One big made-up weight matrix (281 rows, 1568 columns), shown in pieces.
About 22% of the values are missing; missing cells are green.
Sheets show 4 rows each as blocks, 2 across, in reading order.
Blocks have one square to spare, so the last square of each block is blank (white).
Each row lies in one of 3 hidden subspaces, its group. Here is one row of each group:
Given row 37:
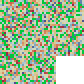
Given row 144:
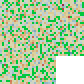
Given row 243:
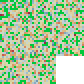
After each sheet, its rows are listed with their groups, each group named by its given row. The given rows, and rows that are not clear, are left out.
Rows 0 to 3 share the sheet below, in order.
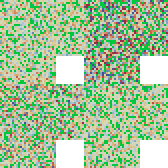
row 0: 37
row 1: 243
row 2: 144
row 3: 144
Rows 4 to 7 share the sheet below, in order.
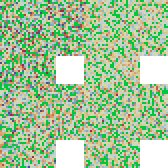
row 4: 144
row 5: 243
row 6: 144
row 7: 37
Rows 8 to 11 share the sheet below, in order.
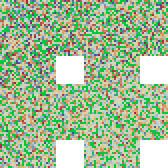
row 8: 37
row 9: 243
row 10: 37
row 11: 243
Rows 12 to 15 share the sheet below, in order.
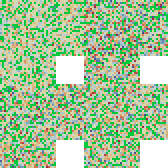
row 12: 243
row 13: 243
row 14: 144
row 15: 37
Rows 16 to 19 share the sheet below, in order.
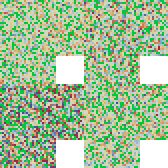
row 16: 144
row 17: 243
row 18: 243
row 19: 243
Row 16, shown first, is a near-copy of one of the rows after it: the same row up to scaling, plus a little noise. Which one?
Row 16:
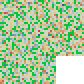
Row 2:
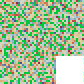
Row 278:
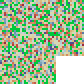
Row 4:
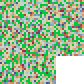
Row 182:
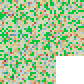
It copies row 182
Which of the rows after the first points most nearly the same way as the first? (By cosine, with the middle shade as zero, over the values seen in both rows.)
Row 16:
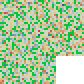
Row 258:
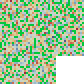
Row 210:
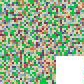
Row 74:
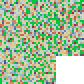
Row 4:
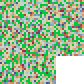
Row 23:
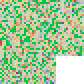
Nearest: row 23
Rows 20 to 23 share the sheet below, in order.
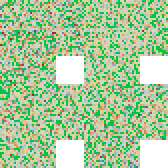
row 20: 144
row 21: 37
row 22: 37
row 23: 243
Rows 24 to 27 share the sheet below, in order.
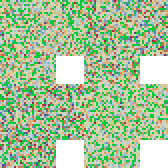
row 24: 144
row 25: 144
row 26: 37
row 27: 144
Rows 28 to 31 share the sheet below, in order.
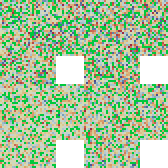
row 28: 144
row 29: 144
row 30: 37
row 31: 243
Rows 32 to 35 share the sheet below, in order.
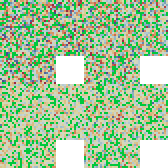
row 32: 37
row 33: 37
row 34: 243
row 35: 144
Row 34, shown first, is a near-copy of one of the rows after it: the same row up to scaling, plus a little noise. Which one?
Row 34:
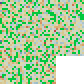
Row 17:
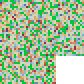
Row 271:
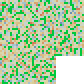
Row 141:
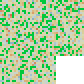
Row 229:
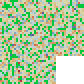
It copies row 17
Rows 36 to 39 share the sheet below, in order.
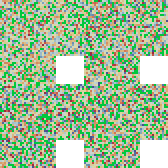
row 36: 243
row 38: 37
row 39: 37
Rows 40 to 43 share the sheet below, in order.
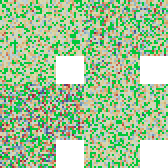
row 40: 37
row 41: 243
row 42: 37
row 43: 37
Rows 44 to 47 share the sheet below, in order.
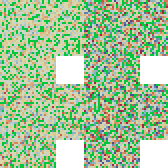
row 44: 37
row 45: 144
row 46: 243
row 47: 37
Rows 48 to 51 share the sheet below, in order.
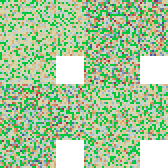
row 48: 243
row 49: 243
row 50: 144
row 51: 144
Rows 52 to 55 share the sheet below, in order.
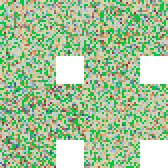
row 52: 37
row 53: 144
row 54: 37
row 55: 37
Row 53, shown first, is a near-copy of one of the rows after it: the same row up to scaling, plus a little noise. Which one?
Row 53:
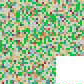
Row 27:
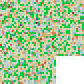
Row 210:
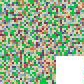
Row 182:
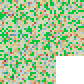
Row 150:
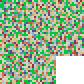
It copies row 27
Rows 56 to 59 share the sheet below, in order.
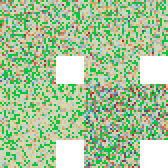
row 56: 243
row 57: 37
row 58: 37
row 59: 37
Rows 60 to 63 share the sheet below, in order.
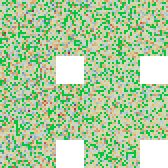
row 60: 37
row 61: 243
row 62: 37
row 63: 243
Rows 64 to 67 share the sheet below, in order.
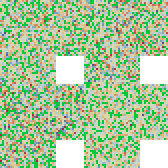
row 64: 37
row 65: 243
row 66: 144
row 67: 37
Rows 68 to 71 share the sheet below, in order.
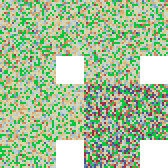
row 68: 144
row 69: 144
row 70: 37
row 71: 144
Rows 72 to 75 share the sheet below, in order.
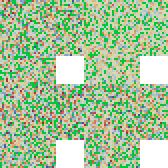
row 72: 243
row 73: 243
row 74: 144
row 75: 243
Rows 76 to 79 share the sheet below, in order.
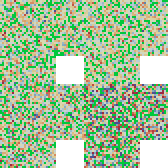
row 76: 37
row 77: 37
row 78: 144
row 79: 243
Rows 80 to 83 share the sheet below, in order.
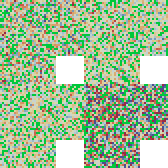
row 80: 37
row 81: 243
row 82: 243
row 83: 37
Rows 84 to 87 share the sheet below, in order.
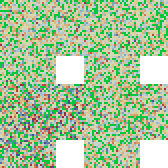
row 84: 144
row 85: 243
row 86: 144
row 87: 144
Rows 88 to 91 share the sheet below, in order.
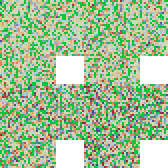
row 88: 243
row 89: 144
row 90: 144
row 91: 144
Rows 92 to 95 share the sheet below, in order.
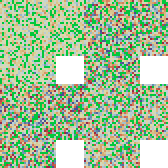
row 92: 243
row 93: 144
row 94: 144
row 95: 243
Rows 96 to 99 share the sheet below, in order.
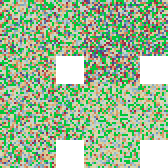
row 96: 243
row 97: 37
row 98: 243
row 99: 37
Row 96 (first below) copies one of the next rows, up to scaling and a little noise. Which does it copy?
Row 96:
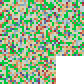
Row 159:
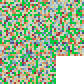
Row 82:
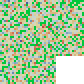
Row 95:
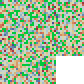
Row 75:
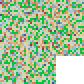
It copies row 95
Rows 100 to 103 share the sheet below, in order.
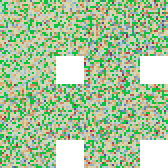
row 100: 144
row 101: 243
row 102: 37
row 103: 37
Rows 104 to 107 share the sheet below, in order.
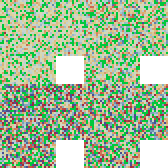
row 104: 37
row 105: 243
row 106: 37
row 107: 243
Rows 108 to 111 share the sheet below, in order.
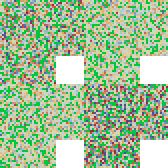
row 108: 37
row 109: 243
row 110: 144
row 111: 37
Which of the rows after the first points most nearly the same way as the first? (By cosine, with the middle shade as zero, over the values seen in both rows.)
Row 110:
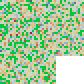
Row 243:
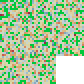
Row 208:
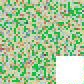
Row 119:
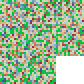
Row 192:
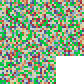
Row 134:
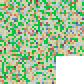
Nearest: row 208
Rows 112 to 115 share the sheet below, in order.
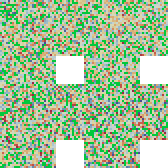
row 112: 243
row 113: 144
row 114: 37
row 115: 243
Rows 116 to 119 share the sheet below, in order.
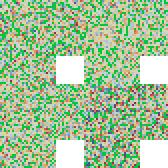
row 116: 144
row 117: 243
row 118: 37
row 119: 37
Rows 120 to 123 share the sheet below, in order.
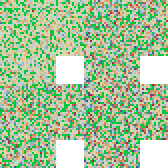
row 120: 37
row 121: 37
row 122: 37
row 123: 243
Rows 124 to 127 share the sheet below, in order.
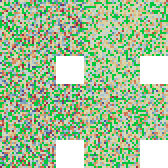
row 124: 144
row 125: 144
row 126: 37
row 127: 243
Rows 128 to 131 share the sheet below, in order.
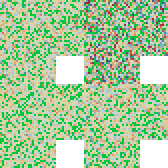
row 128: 144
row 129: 243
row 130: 243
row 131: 37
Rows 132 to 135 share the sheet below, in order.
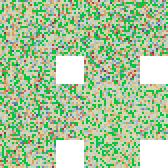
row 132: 243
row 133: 37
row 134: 144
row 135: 144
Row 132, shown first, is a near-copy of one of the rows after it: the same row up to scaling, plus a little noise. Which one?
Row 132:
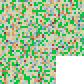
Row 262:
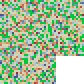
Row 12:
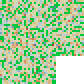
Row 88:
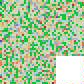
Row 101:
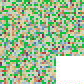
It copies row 101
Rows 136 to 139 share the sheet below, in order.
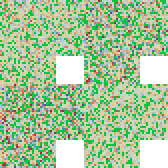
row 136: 243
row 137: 37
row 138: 37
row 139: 243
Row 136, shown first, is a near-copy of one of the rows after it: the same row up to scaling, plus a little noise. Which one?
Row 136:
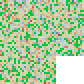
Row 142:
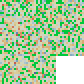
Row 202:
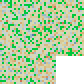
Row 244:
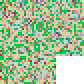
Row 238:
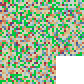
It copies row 244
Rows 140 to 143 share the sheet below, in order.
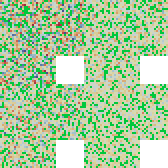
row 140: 144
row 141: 243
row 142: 243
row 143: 144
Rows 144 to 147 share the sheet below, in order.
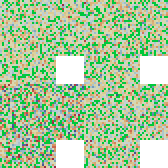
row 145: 243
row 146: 243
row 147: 37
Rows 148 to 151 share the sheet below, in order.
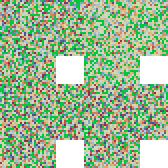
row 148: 243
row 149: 243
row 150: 144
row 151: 144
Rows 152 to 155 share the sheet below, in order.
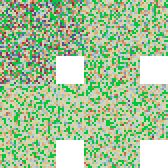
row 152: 37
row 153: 37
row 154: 243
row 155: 37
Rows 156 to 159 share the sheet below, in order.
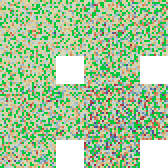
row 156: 144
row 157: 144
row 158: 243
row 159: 243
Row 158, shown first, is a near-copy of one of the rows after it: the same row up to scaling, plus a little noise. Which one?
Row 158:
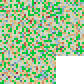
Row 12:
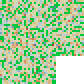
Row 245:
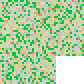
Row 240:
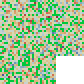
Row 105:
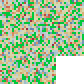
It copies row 240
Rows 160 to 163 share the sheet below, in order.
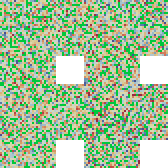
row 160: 37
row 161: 144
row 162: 144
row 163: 144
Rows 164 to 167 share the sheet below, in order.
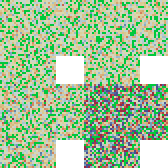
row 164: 144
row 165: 37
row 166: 37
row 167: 37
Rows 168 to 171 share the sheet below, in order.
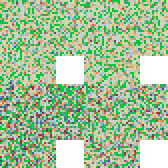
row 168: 144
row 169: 243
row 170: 144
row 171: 37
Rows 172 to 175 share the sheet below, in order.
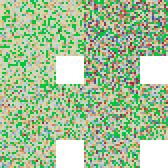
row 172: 37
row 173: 144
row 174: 144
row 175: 144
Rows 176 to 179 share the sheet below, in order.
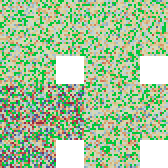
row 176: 243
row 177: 243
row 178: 144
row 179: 144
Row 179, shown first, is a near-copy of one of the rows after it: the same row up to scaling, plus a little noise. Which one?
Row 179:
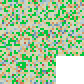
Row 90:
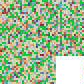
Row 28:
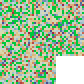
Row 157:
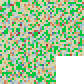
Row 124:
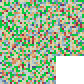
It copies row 28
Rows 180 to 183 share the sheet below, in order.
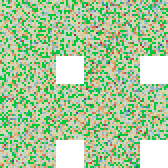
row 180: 243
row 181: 243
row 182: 144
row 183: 243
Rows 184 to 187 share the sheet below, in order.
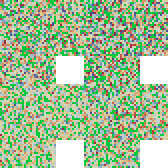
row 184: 144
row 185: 144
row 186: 144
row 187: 243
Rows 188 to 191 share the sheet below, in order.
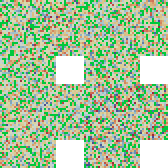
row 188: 243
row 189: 37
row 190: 37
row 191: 37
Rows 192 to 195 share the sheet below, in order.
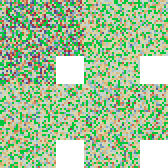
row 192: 37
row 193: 144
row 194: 144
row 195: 37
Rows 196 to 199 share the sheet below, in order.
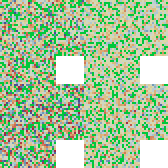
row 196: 144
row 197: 37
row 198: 243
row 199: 37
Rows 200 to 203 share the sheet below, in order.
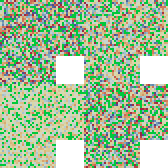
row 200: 37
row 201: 243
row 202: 243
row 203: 144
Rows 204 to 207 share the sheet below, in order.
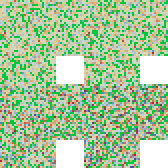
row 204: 37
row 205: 37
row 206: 144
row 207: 144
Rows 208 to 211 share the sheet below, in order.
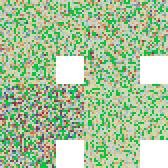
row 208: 144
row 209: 37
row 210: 144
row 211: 144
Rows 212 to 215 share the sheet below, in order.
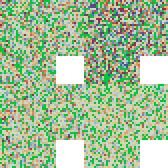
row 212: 243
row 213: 144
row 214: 37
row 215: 37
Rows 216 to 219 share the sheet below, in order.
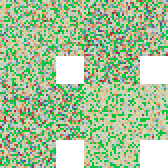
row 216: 37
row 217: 144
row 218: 37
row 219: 37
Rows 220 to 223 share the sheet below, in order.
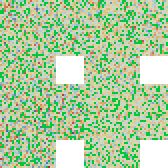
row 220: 144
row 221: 37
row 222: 37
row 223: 144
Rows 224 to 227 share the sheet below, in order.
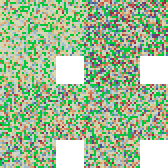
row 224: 243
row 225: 37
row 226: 243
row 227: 37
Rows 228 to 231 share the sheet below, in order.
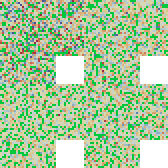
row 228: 243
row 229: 243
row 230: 37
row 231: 243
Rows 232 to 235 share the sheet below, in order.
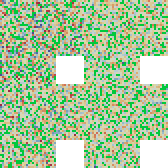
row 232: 37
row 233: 144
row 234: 243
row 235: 144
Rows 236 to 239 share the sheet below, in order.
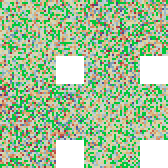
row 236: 144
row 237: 144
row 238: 243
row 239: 144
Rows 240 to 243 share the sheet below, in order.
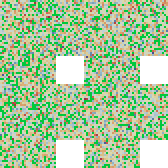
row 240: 243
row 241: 37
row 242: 144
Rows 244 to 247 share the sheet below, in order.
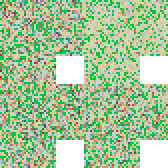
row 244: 243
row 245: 243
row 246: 243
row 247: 37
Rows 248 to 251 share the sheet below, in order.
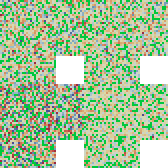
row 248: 243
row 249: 243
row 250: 243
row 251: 37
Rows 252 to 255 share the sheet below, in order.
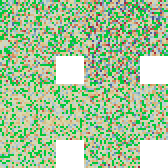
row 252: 144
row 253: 144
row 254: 243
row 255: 243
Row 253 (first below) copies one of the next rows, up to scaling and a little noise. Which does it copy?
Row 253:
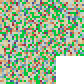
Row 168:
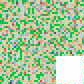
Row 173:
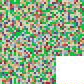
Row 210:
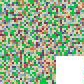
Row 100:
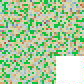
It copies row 168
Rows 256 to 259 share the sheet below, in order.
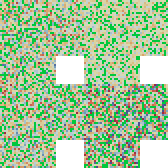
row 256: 144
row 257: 144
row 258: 144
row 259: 243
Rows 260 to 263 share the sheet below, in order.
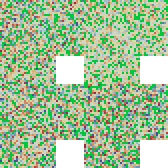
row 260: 144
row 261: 243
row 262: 243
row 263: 37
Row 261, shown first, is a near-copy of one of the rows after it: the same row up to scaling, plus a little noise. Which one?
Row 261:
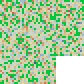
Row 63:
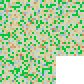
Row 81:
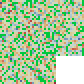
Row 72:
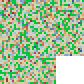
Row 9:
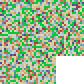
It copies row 72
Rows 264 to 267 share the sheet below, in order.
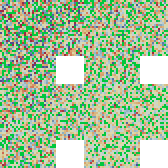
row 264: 243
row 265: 37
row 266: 37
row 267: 243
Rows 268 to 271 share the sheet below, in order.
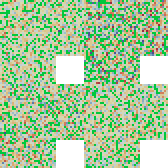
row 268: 37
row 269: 37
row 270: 144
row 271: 243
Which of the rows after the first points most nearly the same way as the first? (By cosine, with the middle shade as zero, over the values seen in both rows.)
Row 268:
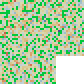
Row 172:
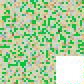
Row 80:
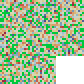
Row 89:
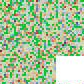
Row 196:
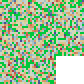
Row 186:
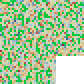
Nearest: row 80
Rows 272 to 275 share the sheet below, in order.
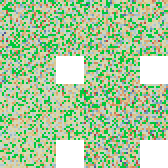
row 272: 37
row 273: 243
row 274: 144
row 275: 144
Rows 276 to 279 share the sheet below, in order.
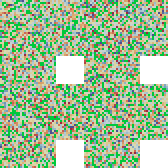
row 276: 144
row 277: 243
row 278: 144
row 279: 37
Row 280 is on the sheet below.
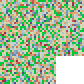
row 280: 37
